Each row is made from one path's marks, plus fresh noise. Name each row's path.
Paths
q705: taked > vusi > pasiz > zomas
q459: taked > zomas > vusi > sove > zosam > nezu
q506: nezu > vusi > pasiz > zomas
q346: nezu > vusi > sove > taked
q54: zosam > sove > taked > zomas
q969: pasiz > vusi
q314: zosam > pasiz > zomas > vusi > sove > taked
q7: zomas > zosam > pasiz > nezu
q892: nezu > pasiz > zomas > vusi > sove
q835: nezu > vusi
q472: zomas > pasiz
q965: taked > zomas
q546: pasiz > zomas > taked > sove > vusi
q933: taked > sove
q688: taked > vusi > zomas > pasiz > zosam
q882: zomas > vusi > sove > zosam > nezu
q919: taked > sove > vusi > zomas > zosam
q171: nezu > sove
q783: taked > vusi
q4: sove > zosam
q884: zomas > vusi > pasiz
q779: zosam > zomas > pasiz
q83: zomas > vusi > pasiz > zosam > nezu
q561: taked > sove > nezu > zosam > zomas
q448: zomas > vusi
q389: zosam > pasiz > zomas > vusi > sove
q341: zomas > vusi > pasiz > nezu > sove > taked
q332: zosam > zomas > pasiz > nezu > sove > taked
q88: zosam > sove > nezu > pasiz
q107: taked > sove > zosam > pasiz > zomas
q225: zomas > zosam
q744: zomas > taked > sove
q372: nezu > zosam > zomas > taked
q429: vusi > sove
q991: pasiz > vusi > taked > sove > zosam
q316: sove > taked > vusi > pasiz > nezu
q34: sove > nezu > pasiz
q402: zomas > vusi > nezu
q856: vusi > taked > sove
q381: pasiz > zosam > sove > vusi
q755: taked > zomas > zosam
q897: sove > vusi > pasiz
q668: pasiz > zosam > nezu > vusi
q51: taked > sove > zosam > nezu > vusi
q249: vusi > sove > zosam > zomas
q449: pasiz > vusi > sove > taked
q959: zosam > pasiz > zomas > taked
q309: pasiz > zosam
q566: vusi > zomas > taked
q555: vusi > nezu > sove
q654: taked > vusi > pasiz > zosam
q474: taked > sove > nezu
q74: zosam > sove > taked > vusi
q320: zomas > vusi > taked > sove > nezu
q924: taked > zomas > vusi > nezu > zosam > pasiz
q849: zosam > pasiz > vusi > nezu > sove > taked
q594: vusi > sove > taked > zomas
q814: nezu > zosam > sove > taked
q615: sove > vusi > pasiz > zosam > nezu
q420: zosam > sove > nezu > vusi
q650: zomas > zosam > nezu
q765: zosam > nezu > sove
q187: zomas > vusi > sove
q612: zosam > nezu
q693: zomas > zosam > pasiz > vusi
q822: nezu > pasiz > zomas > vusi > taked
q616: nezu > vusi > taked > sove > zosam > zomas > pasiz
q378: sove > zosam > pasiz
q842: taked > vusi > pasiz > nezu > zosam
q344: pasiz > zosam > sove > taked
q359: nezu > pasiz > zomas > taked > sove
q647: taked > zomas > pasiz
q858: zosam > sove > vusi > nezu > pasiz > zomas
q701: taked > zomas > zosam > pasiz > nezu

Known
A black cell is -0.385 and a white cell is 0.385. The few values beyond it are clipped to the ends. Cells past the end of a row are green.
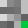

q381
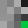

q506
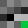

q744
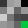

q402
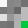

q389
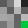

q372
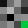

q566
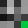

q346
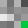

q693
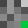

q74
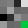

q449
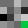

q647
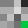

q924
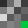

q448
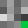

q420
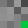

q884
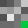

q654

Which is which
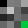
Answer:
q783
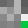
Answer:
q688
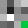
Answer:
q309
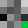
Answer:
q34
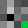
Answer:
q320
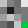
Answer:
q378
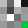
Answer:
q7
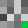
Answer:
q701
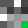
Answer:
q225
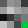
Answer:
q822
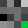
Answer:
q474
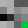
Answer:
q341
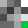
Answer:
q344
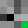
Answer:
q546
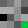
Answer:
q705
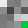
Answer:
q107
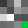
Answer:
q612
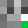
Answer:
q959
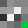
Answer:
q842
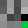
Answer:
q555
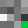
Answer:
q765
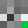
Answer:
q919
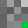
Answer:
q814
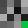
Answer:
q429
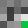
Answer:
q54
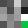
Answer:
q755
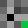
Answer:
q594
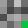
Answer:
q472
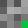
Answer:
q51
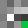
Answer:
q668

